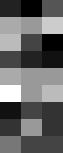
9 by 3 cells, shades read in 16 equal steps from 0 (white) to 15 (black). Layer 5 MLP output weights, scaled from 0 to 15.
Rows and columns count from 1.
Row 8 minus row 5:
7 0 6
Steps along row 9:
up same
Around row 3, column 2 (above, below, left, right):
6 13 4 15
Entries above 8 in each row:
3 0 2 3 0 0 3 2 2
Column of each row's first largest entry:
2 2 3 3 2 2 1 1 2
